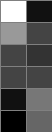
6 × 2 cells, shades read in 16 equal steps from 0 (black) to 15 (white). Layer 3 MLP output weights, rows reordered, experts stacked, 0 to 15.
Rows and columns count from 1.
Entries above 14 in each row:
1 0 0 0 0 0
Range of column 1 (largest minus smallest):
15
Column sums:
33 25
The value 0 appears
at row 6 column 1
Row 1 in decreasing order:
15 1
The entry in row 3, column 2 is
3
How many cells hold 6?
1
